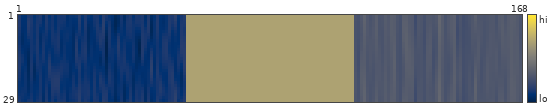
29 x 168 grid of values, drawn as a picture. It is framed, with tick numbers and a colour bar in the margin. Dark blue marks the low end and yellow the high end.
It is made of 1 by 3 panels. Panel 1,1: very low, streaked downward, faint in contrast. Panel 1,2: high, flat. Panel 1,3: low, streaked downward, faint in contrast.
